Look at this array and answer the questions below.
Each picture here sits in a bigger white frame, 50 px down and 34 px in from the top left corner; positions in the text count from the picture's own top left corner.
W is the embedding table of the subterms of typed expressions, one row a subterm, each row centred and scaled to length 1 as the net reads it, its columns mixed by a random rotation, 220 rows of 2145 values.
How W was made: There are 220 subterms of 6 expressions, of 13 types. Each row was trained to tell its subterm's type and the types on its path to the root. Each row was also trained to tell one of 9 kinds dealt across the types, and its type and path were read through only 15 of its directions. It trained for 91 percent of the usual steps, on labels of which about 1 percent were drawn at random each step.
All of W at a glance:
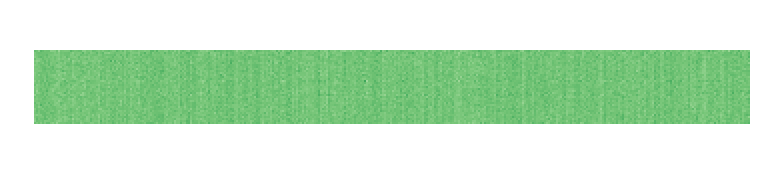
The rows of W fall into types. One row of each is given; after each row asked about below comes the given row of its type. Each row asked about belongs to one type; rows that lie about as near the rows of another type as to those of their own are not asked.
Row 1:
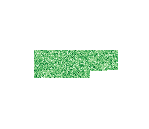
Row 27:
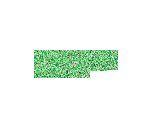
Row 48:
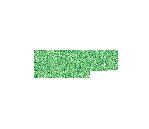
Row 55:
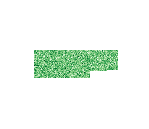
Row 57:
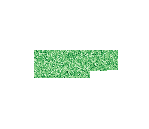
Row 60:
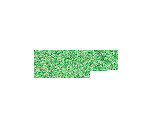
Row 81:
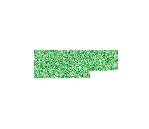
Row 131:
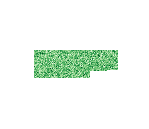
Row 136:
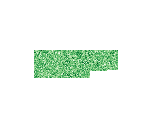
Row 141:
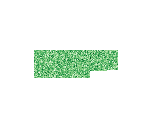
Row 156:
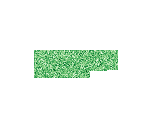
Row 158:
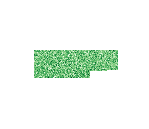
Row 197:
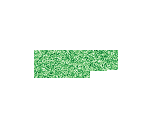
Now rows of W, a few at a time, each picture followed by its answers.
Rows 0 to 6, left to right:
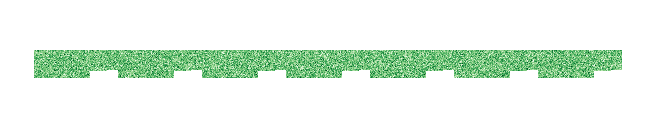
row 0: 27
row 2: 156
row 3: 158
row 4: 136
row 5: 57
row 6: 27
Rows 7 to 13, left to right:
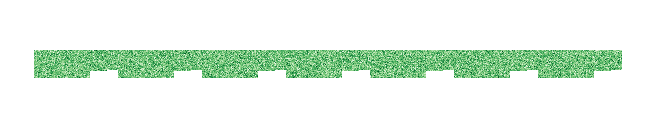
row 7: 197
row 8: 136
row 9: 156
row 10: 55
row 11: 197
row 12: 1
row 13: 48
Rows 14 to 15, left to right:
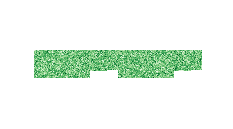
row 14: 136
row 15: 81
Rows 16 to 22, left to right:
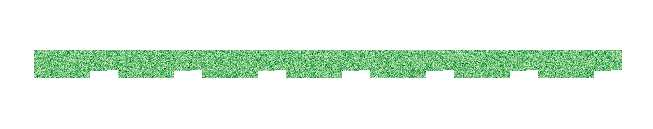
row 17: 197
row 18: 81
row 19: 141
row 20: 1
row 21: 57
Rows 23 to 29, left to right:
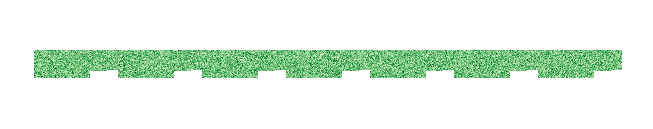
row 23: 55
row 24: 1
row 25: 158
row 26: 158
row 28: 55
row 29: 27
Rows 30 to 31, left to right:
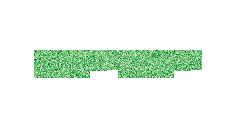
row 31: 131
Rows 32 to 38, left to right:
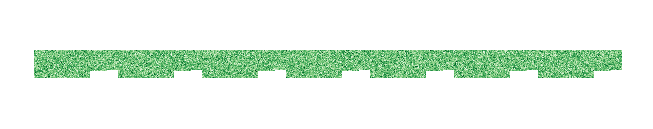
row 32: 141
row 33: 156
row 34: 197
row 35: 81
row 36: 1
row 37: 55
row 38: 1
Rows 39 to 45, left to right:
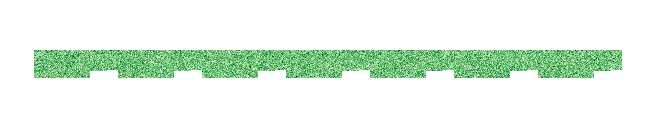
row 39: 57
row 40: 141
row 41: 57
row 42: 27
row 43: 55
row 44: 158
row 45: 55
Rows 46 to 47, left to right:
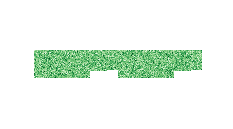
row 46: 197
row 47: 136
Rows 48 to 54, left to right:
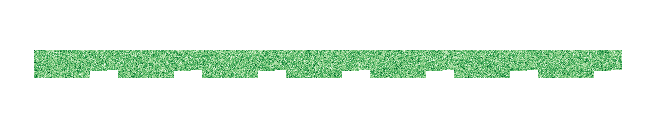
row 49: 141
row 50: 48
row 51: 136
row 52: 55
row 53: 158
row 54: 57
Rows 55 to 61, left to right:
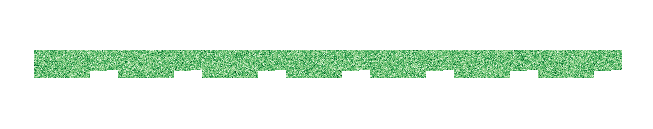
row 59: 81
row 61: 48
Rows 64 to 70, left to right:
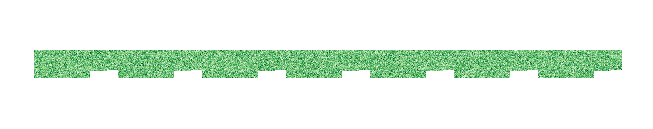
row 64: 55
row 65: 141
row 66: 136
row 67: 48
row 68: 27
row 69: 141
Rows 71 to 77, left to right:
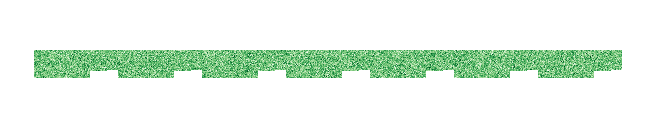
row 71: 156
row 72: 48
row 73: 131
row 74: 197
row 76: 57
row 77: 197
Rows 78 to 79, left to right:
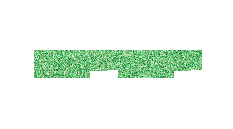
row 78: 48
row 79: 131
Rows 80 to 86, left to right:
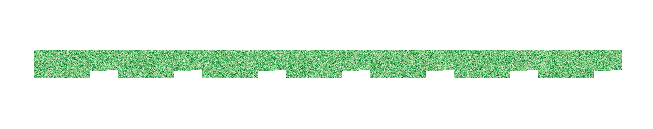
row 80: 55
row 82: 1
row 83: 141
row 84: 158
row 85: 60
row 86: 131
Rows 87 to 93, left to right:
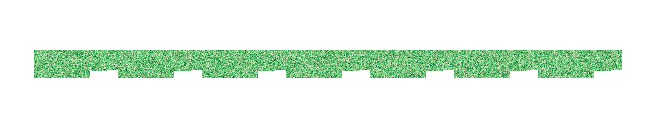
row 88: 48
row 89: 55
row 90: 57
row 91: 136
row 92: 197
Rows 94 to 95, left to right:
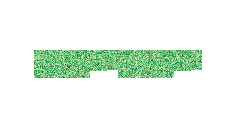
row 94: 136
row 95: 136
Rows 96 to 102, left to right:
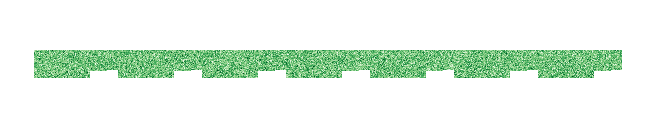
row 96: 57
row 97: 81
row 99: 55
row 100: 27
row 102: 158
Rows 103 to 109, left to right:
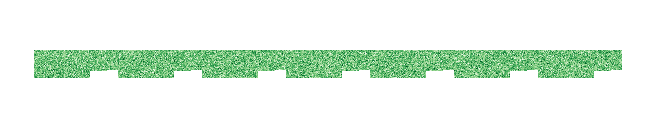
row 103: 158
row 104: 156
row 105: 27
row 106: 131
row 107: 1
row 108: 81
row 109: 57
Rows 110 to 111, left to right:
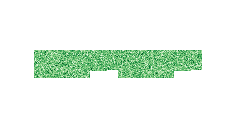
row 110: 156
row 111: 55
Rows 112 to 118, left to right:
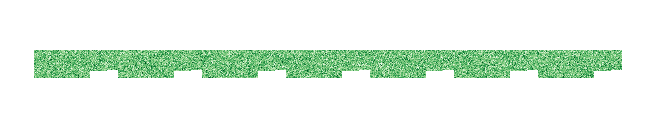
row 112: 60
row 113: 158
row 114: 27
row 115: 27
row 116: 60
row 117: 81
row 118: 57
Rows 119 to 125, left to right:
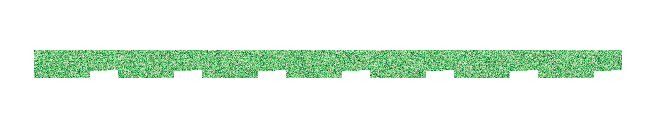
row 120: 136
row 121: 158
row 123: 156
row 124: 60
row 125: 48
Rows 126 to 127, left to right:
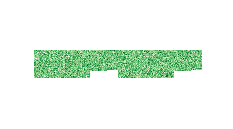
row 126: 48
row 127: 57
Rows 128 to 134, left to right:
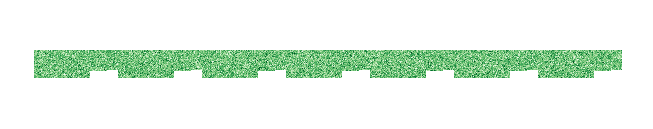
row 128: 27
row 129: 158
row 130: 136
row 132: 131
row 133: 1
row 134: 136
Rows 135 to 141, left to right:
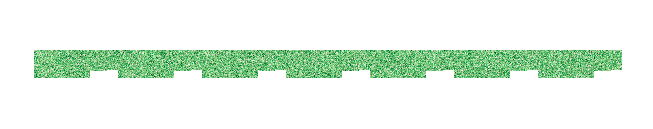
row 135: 131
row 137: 131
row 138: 136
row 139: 1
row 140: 158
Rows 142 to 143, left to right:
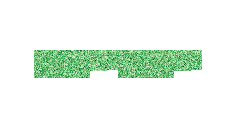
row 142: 141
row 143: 48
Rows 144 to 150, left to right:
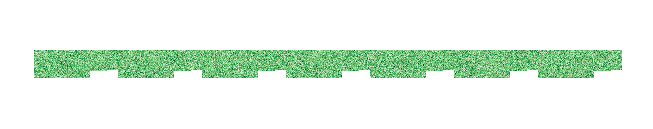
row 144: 158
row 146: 131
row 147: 55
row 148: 48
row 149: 136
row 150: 55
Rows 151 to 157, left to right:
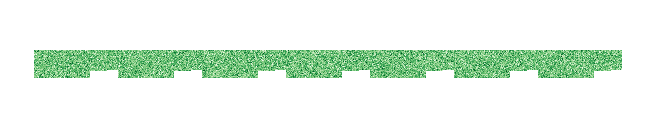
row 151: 27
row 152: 156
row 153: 197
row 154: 57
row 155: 1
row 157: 197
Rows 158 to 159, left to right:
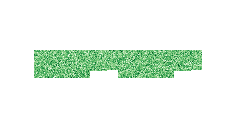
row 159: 27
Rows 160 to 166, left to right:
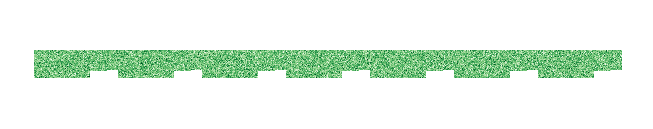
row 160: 156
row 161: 141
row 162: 27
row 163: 197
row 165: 55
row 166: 55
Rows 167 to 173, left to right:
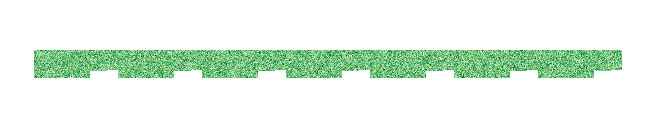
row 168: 60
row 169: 48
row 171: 55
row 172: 57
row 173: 158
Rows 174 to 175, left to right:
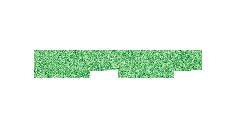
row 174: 158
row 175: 197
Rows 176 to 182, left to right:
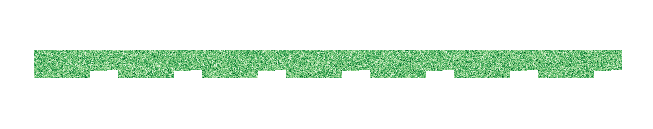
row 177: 57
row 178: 81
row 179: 1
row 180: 57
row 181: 136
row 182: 57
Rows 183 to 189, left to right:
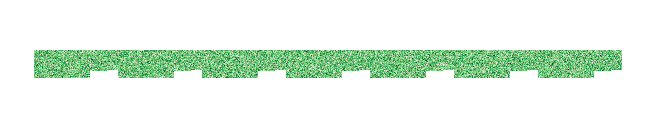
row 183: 136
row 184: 141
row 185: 81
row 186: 136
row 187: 27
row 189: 156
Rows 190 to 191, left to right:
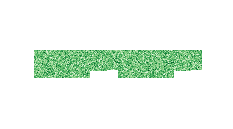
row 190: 27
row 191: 131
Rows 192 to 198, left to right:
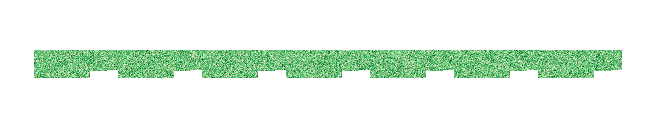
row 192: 156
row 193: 55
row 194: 156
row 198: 158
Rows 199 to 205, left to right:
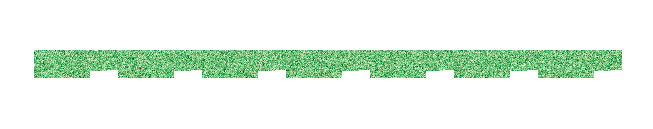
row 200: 197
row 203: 1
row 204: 48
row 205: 197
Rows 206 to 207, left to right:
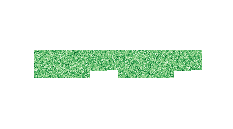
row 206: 136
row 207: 156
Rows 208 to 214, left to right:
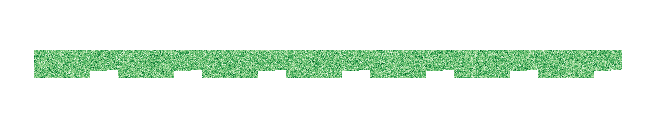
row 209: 57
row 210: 48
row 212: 57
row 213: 197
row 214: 197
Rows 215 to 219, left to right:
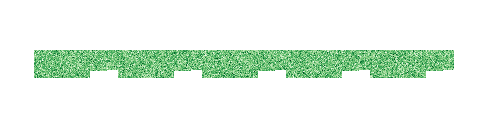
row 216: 156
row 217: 48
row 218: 1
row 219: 197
